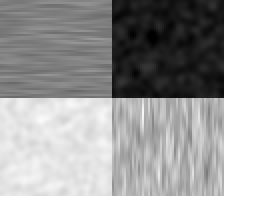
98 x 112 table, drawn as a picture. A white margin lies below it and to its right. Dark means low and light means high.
It is made of 2 by 2 panels. Panel 1,1: middling, streaked across, faint in contrast. Panel 1,2: very low, blotchy, faint in contrast. Panel 2,1: very high, blotchy, faint in contrast. Panel 2,2: high, streaked downward.
